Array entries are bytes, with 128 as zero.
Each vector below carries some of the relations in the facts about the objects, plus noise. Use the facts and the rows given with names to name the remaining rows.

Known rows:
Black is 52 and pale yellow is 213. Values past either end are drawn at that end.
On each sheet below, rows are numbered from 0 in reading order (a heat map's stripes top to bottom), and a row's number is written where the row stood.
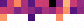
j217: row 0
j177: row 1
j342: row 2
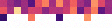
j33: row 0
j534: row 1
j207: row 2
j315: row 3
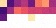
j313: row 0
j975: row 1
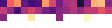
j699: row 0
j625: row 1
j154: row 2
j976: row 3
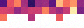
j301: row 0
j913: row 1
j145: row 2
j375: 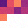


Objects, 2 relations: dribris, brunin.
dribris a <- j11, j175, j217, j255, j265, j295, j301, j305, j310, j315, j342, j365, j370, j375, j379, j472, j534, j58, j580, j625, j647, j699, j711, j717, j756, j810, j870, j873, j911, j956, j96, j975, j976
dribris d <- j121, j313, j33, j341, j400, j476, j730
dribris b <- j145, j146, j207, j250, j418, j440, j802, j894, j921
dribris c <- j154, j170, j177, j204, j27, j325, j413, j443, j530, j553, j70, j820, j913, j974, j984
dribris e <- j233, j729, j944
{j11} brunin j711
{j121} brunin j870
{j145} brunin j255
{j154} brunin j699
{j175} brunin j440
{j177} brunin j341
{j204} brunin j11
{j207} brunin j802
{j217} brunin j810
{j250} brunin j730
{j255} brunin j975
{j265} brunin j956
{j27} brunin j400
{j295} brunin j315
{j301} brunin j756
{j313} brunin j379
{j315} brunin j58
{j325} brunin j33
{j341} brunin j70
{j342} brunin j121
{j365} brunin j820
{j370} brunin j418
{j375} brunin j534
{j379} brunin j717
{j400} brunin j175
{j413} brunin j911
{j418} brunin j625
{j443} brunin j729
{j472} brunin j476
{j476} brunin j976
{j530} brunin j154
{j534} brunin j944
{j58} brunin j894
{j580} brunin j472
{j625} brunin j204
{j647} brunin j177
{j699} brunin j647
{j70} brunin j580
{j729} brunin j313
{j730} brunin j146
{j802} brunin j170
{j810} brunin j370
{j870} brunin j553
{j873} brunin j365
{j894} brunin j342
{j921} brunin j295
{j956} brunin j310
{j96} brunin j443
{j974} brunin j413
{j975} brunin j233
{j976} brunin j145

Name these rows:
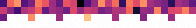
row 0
j647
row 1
j295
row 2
j70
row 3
j810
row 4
j418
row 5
j400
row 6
j553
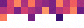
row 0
j96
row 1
j730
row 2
j802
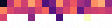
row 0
j711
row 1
j121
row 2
j921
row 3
j255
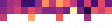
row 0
j530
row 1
j11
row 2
j476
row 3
j729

